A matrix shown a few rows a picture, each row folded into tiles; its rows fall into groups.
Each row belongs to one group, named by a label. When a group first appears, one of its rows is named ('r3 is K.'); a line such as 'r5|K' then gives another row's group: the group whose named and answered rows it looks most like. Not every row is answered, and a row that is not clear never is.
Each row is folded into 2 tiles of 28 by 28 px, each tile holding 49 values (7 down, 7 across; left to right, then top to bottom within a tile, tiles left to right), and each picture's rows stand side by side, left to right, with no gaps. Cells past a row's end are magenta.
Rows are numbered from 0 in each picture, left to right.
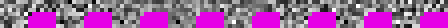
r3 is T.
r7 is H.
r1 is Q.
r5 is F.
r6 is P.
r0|Q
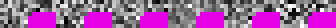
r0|H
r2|T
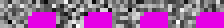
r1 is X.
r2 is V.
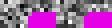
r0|H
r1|H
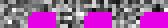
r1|V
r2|F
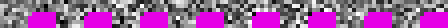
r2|H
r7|X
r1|Q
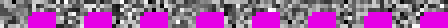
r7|Q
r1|H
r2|X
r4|X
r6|V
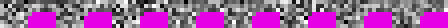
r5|Q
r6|V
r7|H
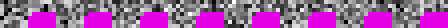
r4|H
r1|X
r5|X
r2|F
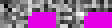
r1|V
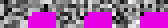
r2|Q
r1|Q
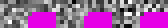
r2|H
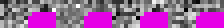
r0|F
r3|V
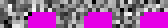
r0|Q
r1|X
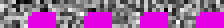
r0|P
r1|V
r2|Q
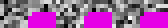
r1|H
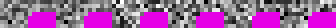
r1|V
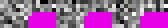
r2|T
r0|T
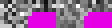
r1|P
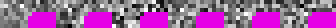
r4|T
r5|V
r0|P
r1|H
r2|Q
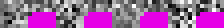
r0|X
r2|P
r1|H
